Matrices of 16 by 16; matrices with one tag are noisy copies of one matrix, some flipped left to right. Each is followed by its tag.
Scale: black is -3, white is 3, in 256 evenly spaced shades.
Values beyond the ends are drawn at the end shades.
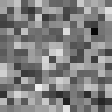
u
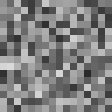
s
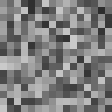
s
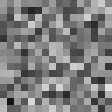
u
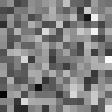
s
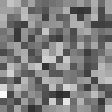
u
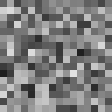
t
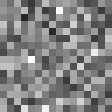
s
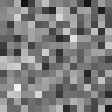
s
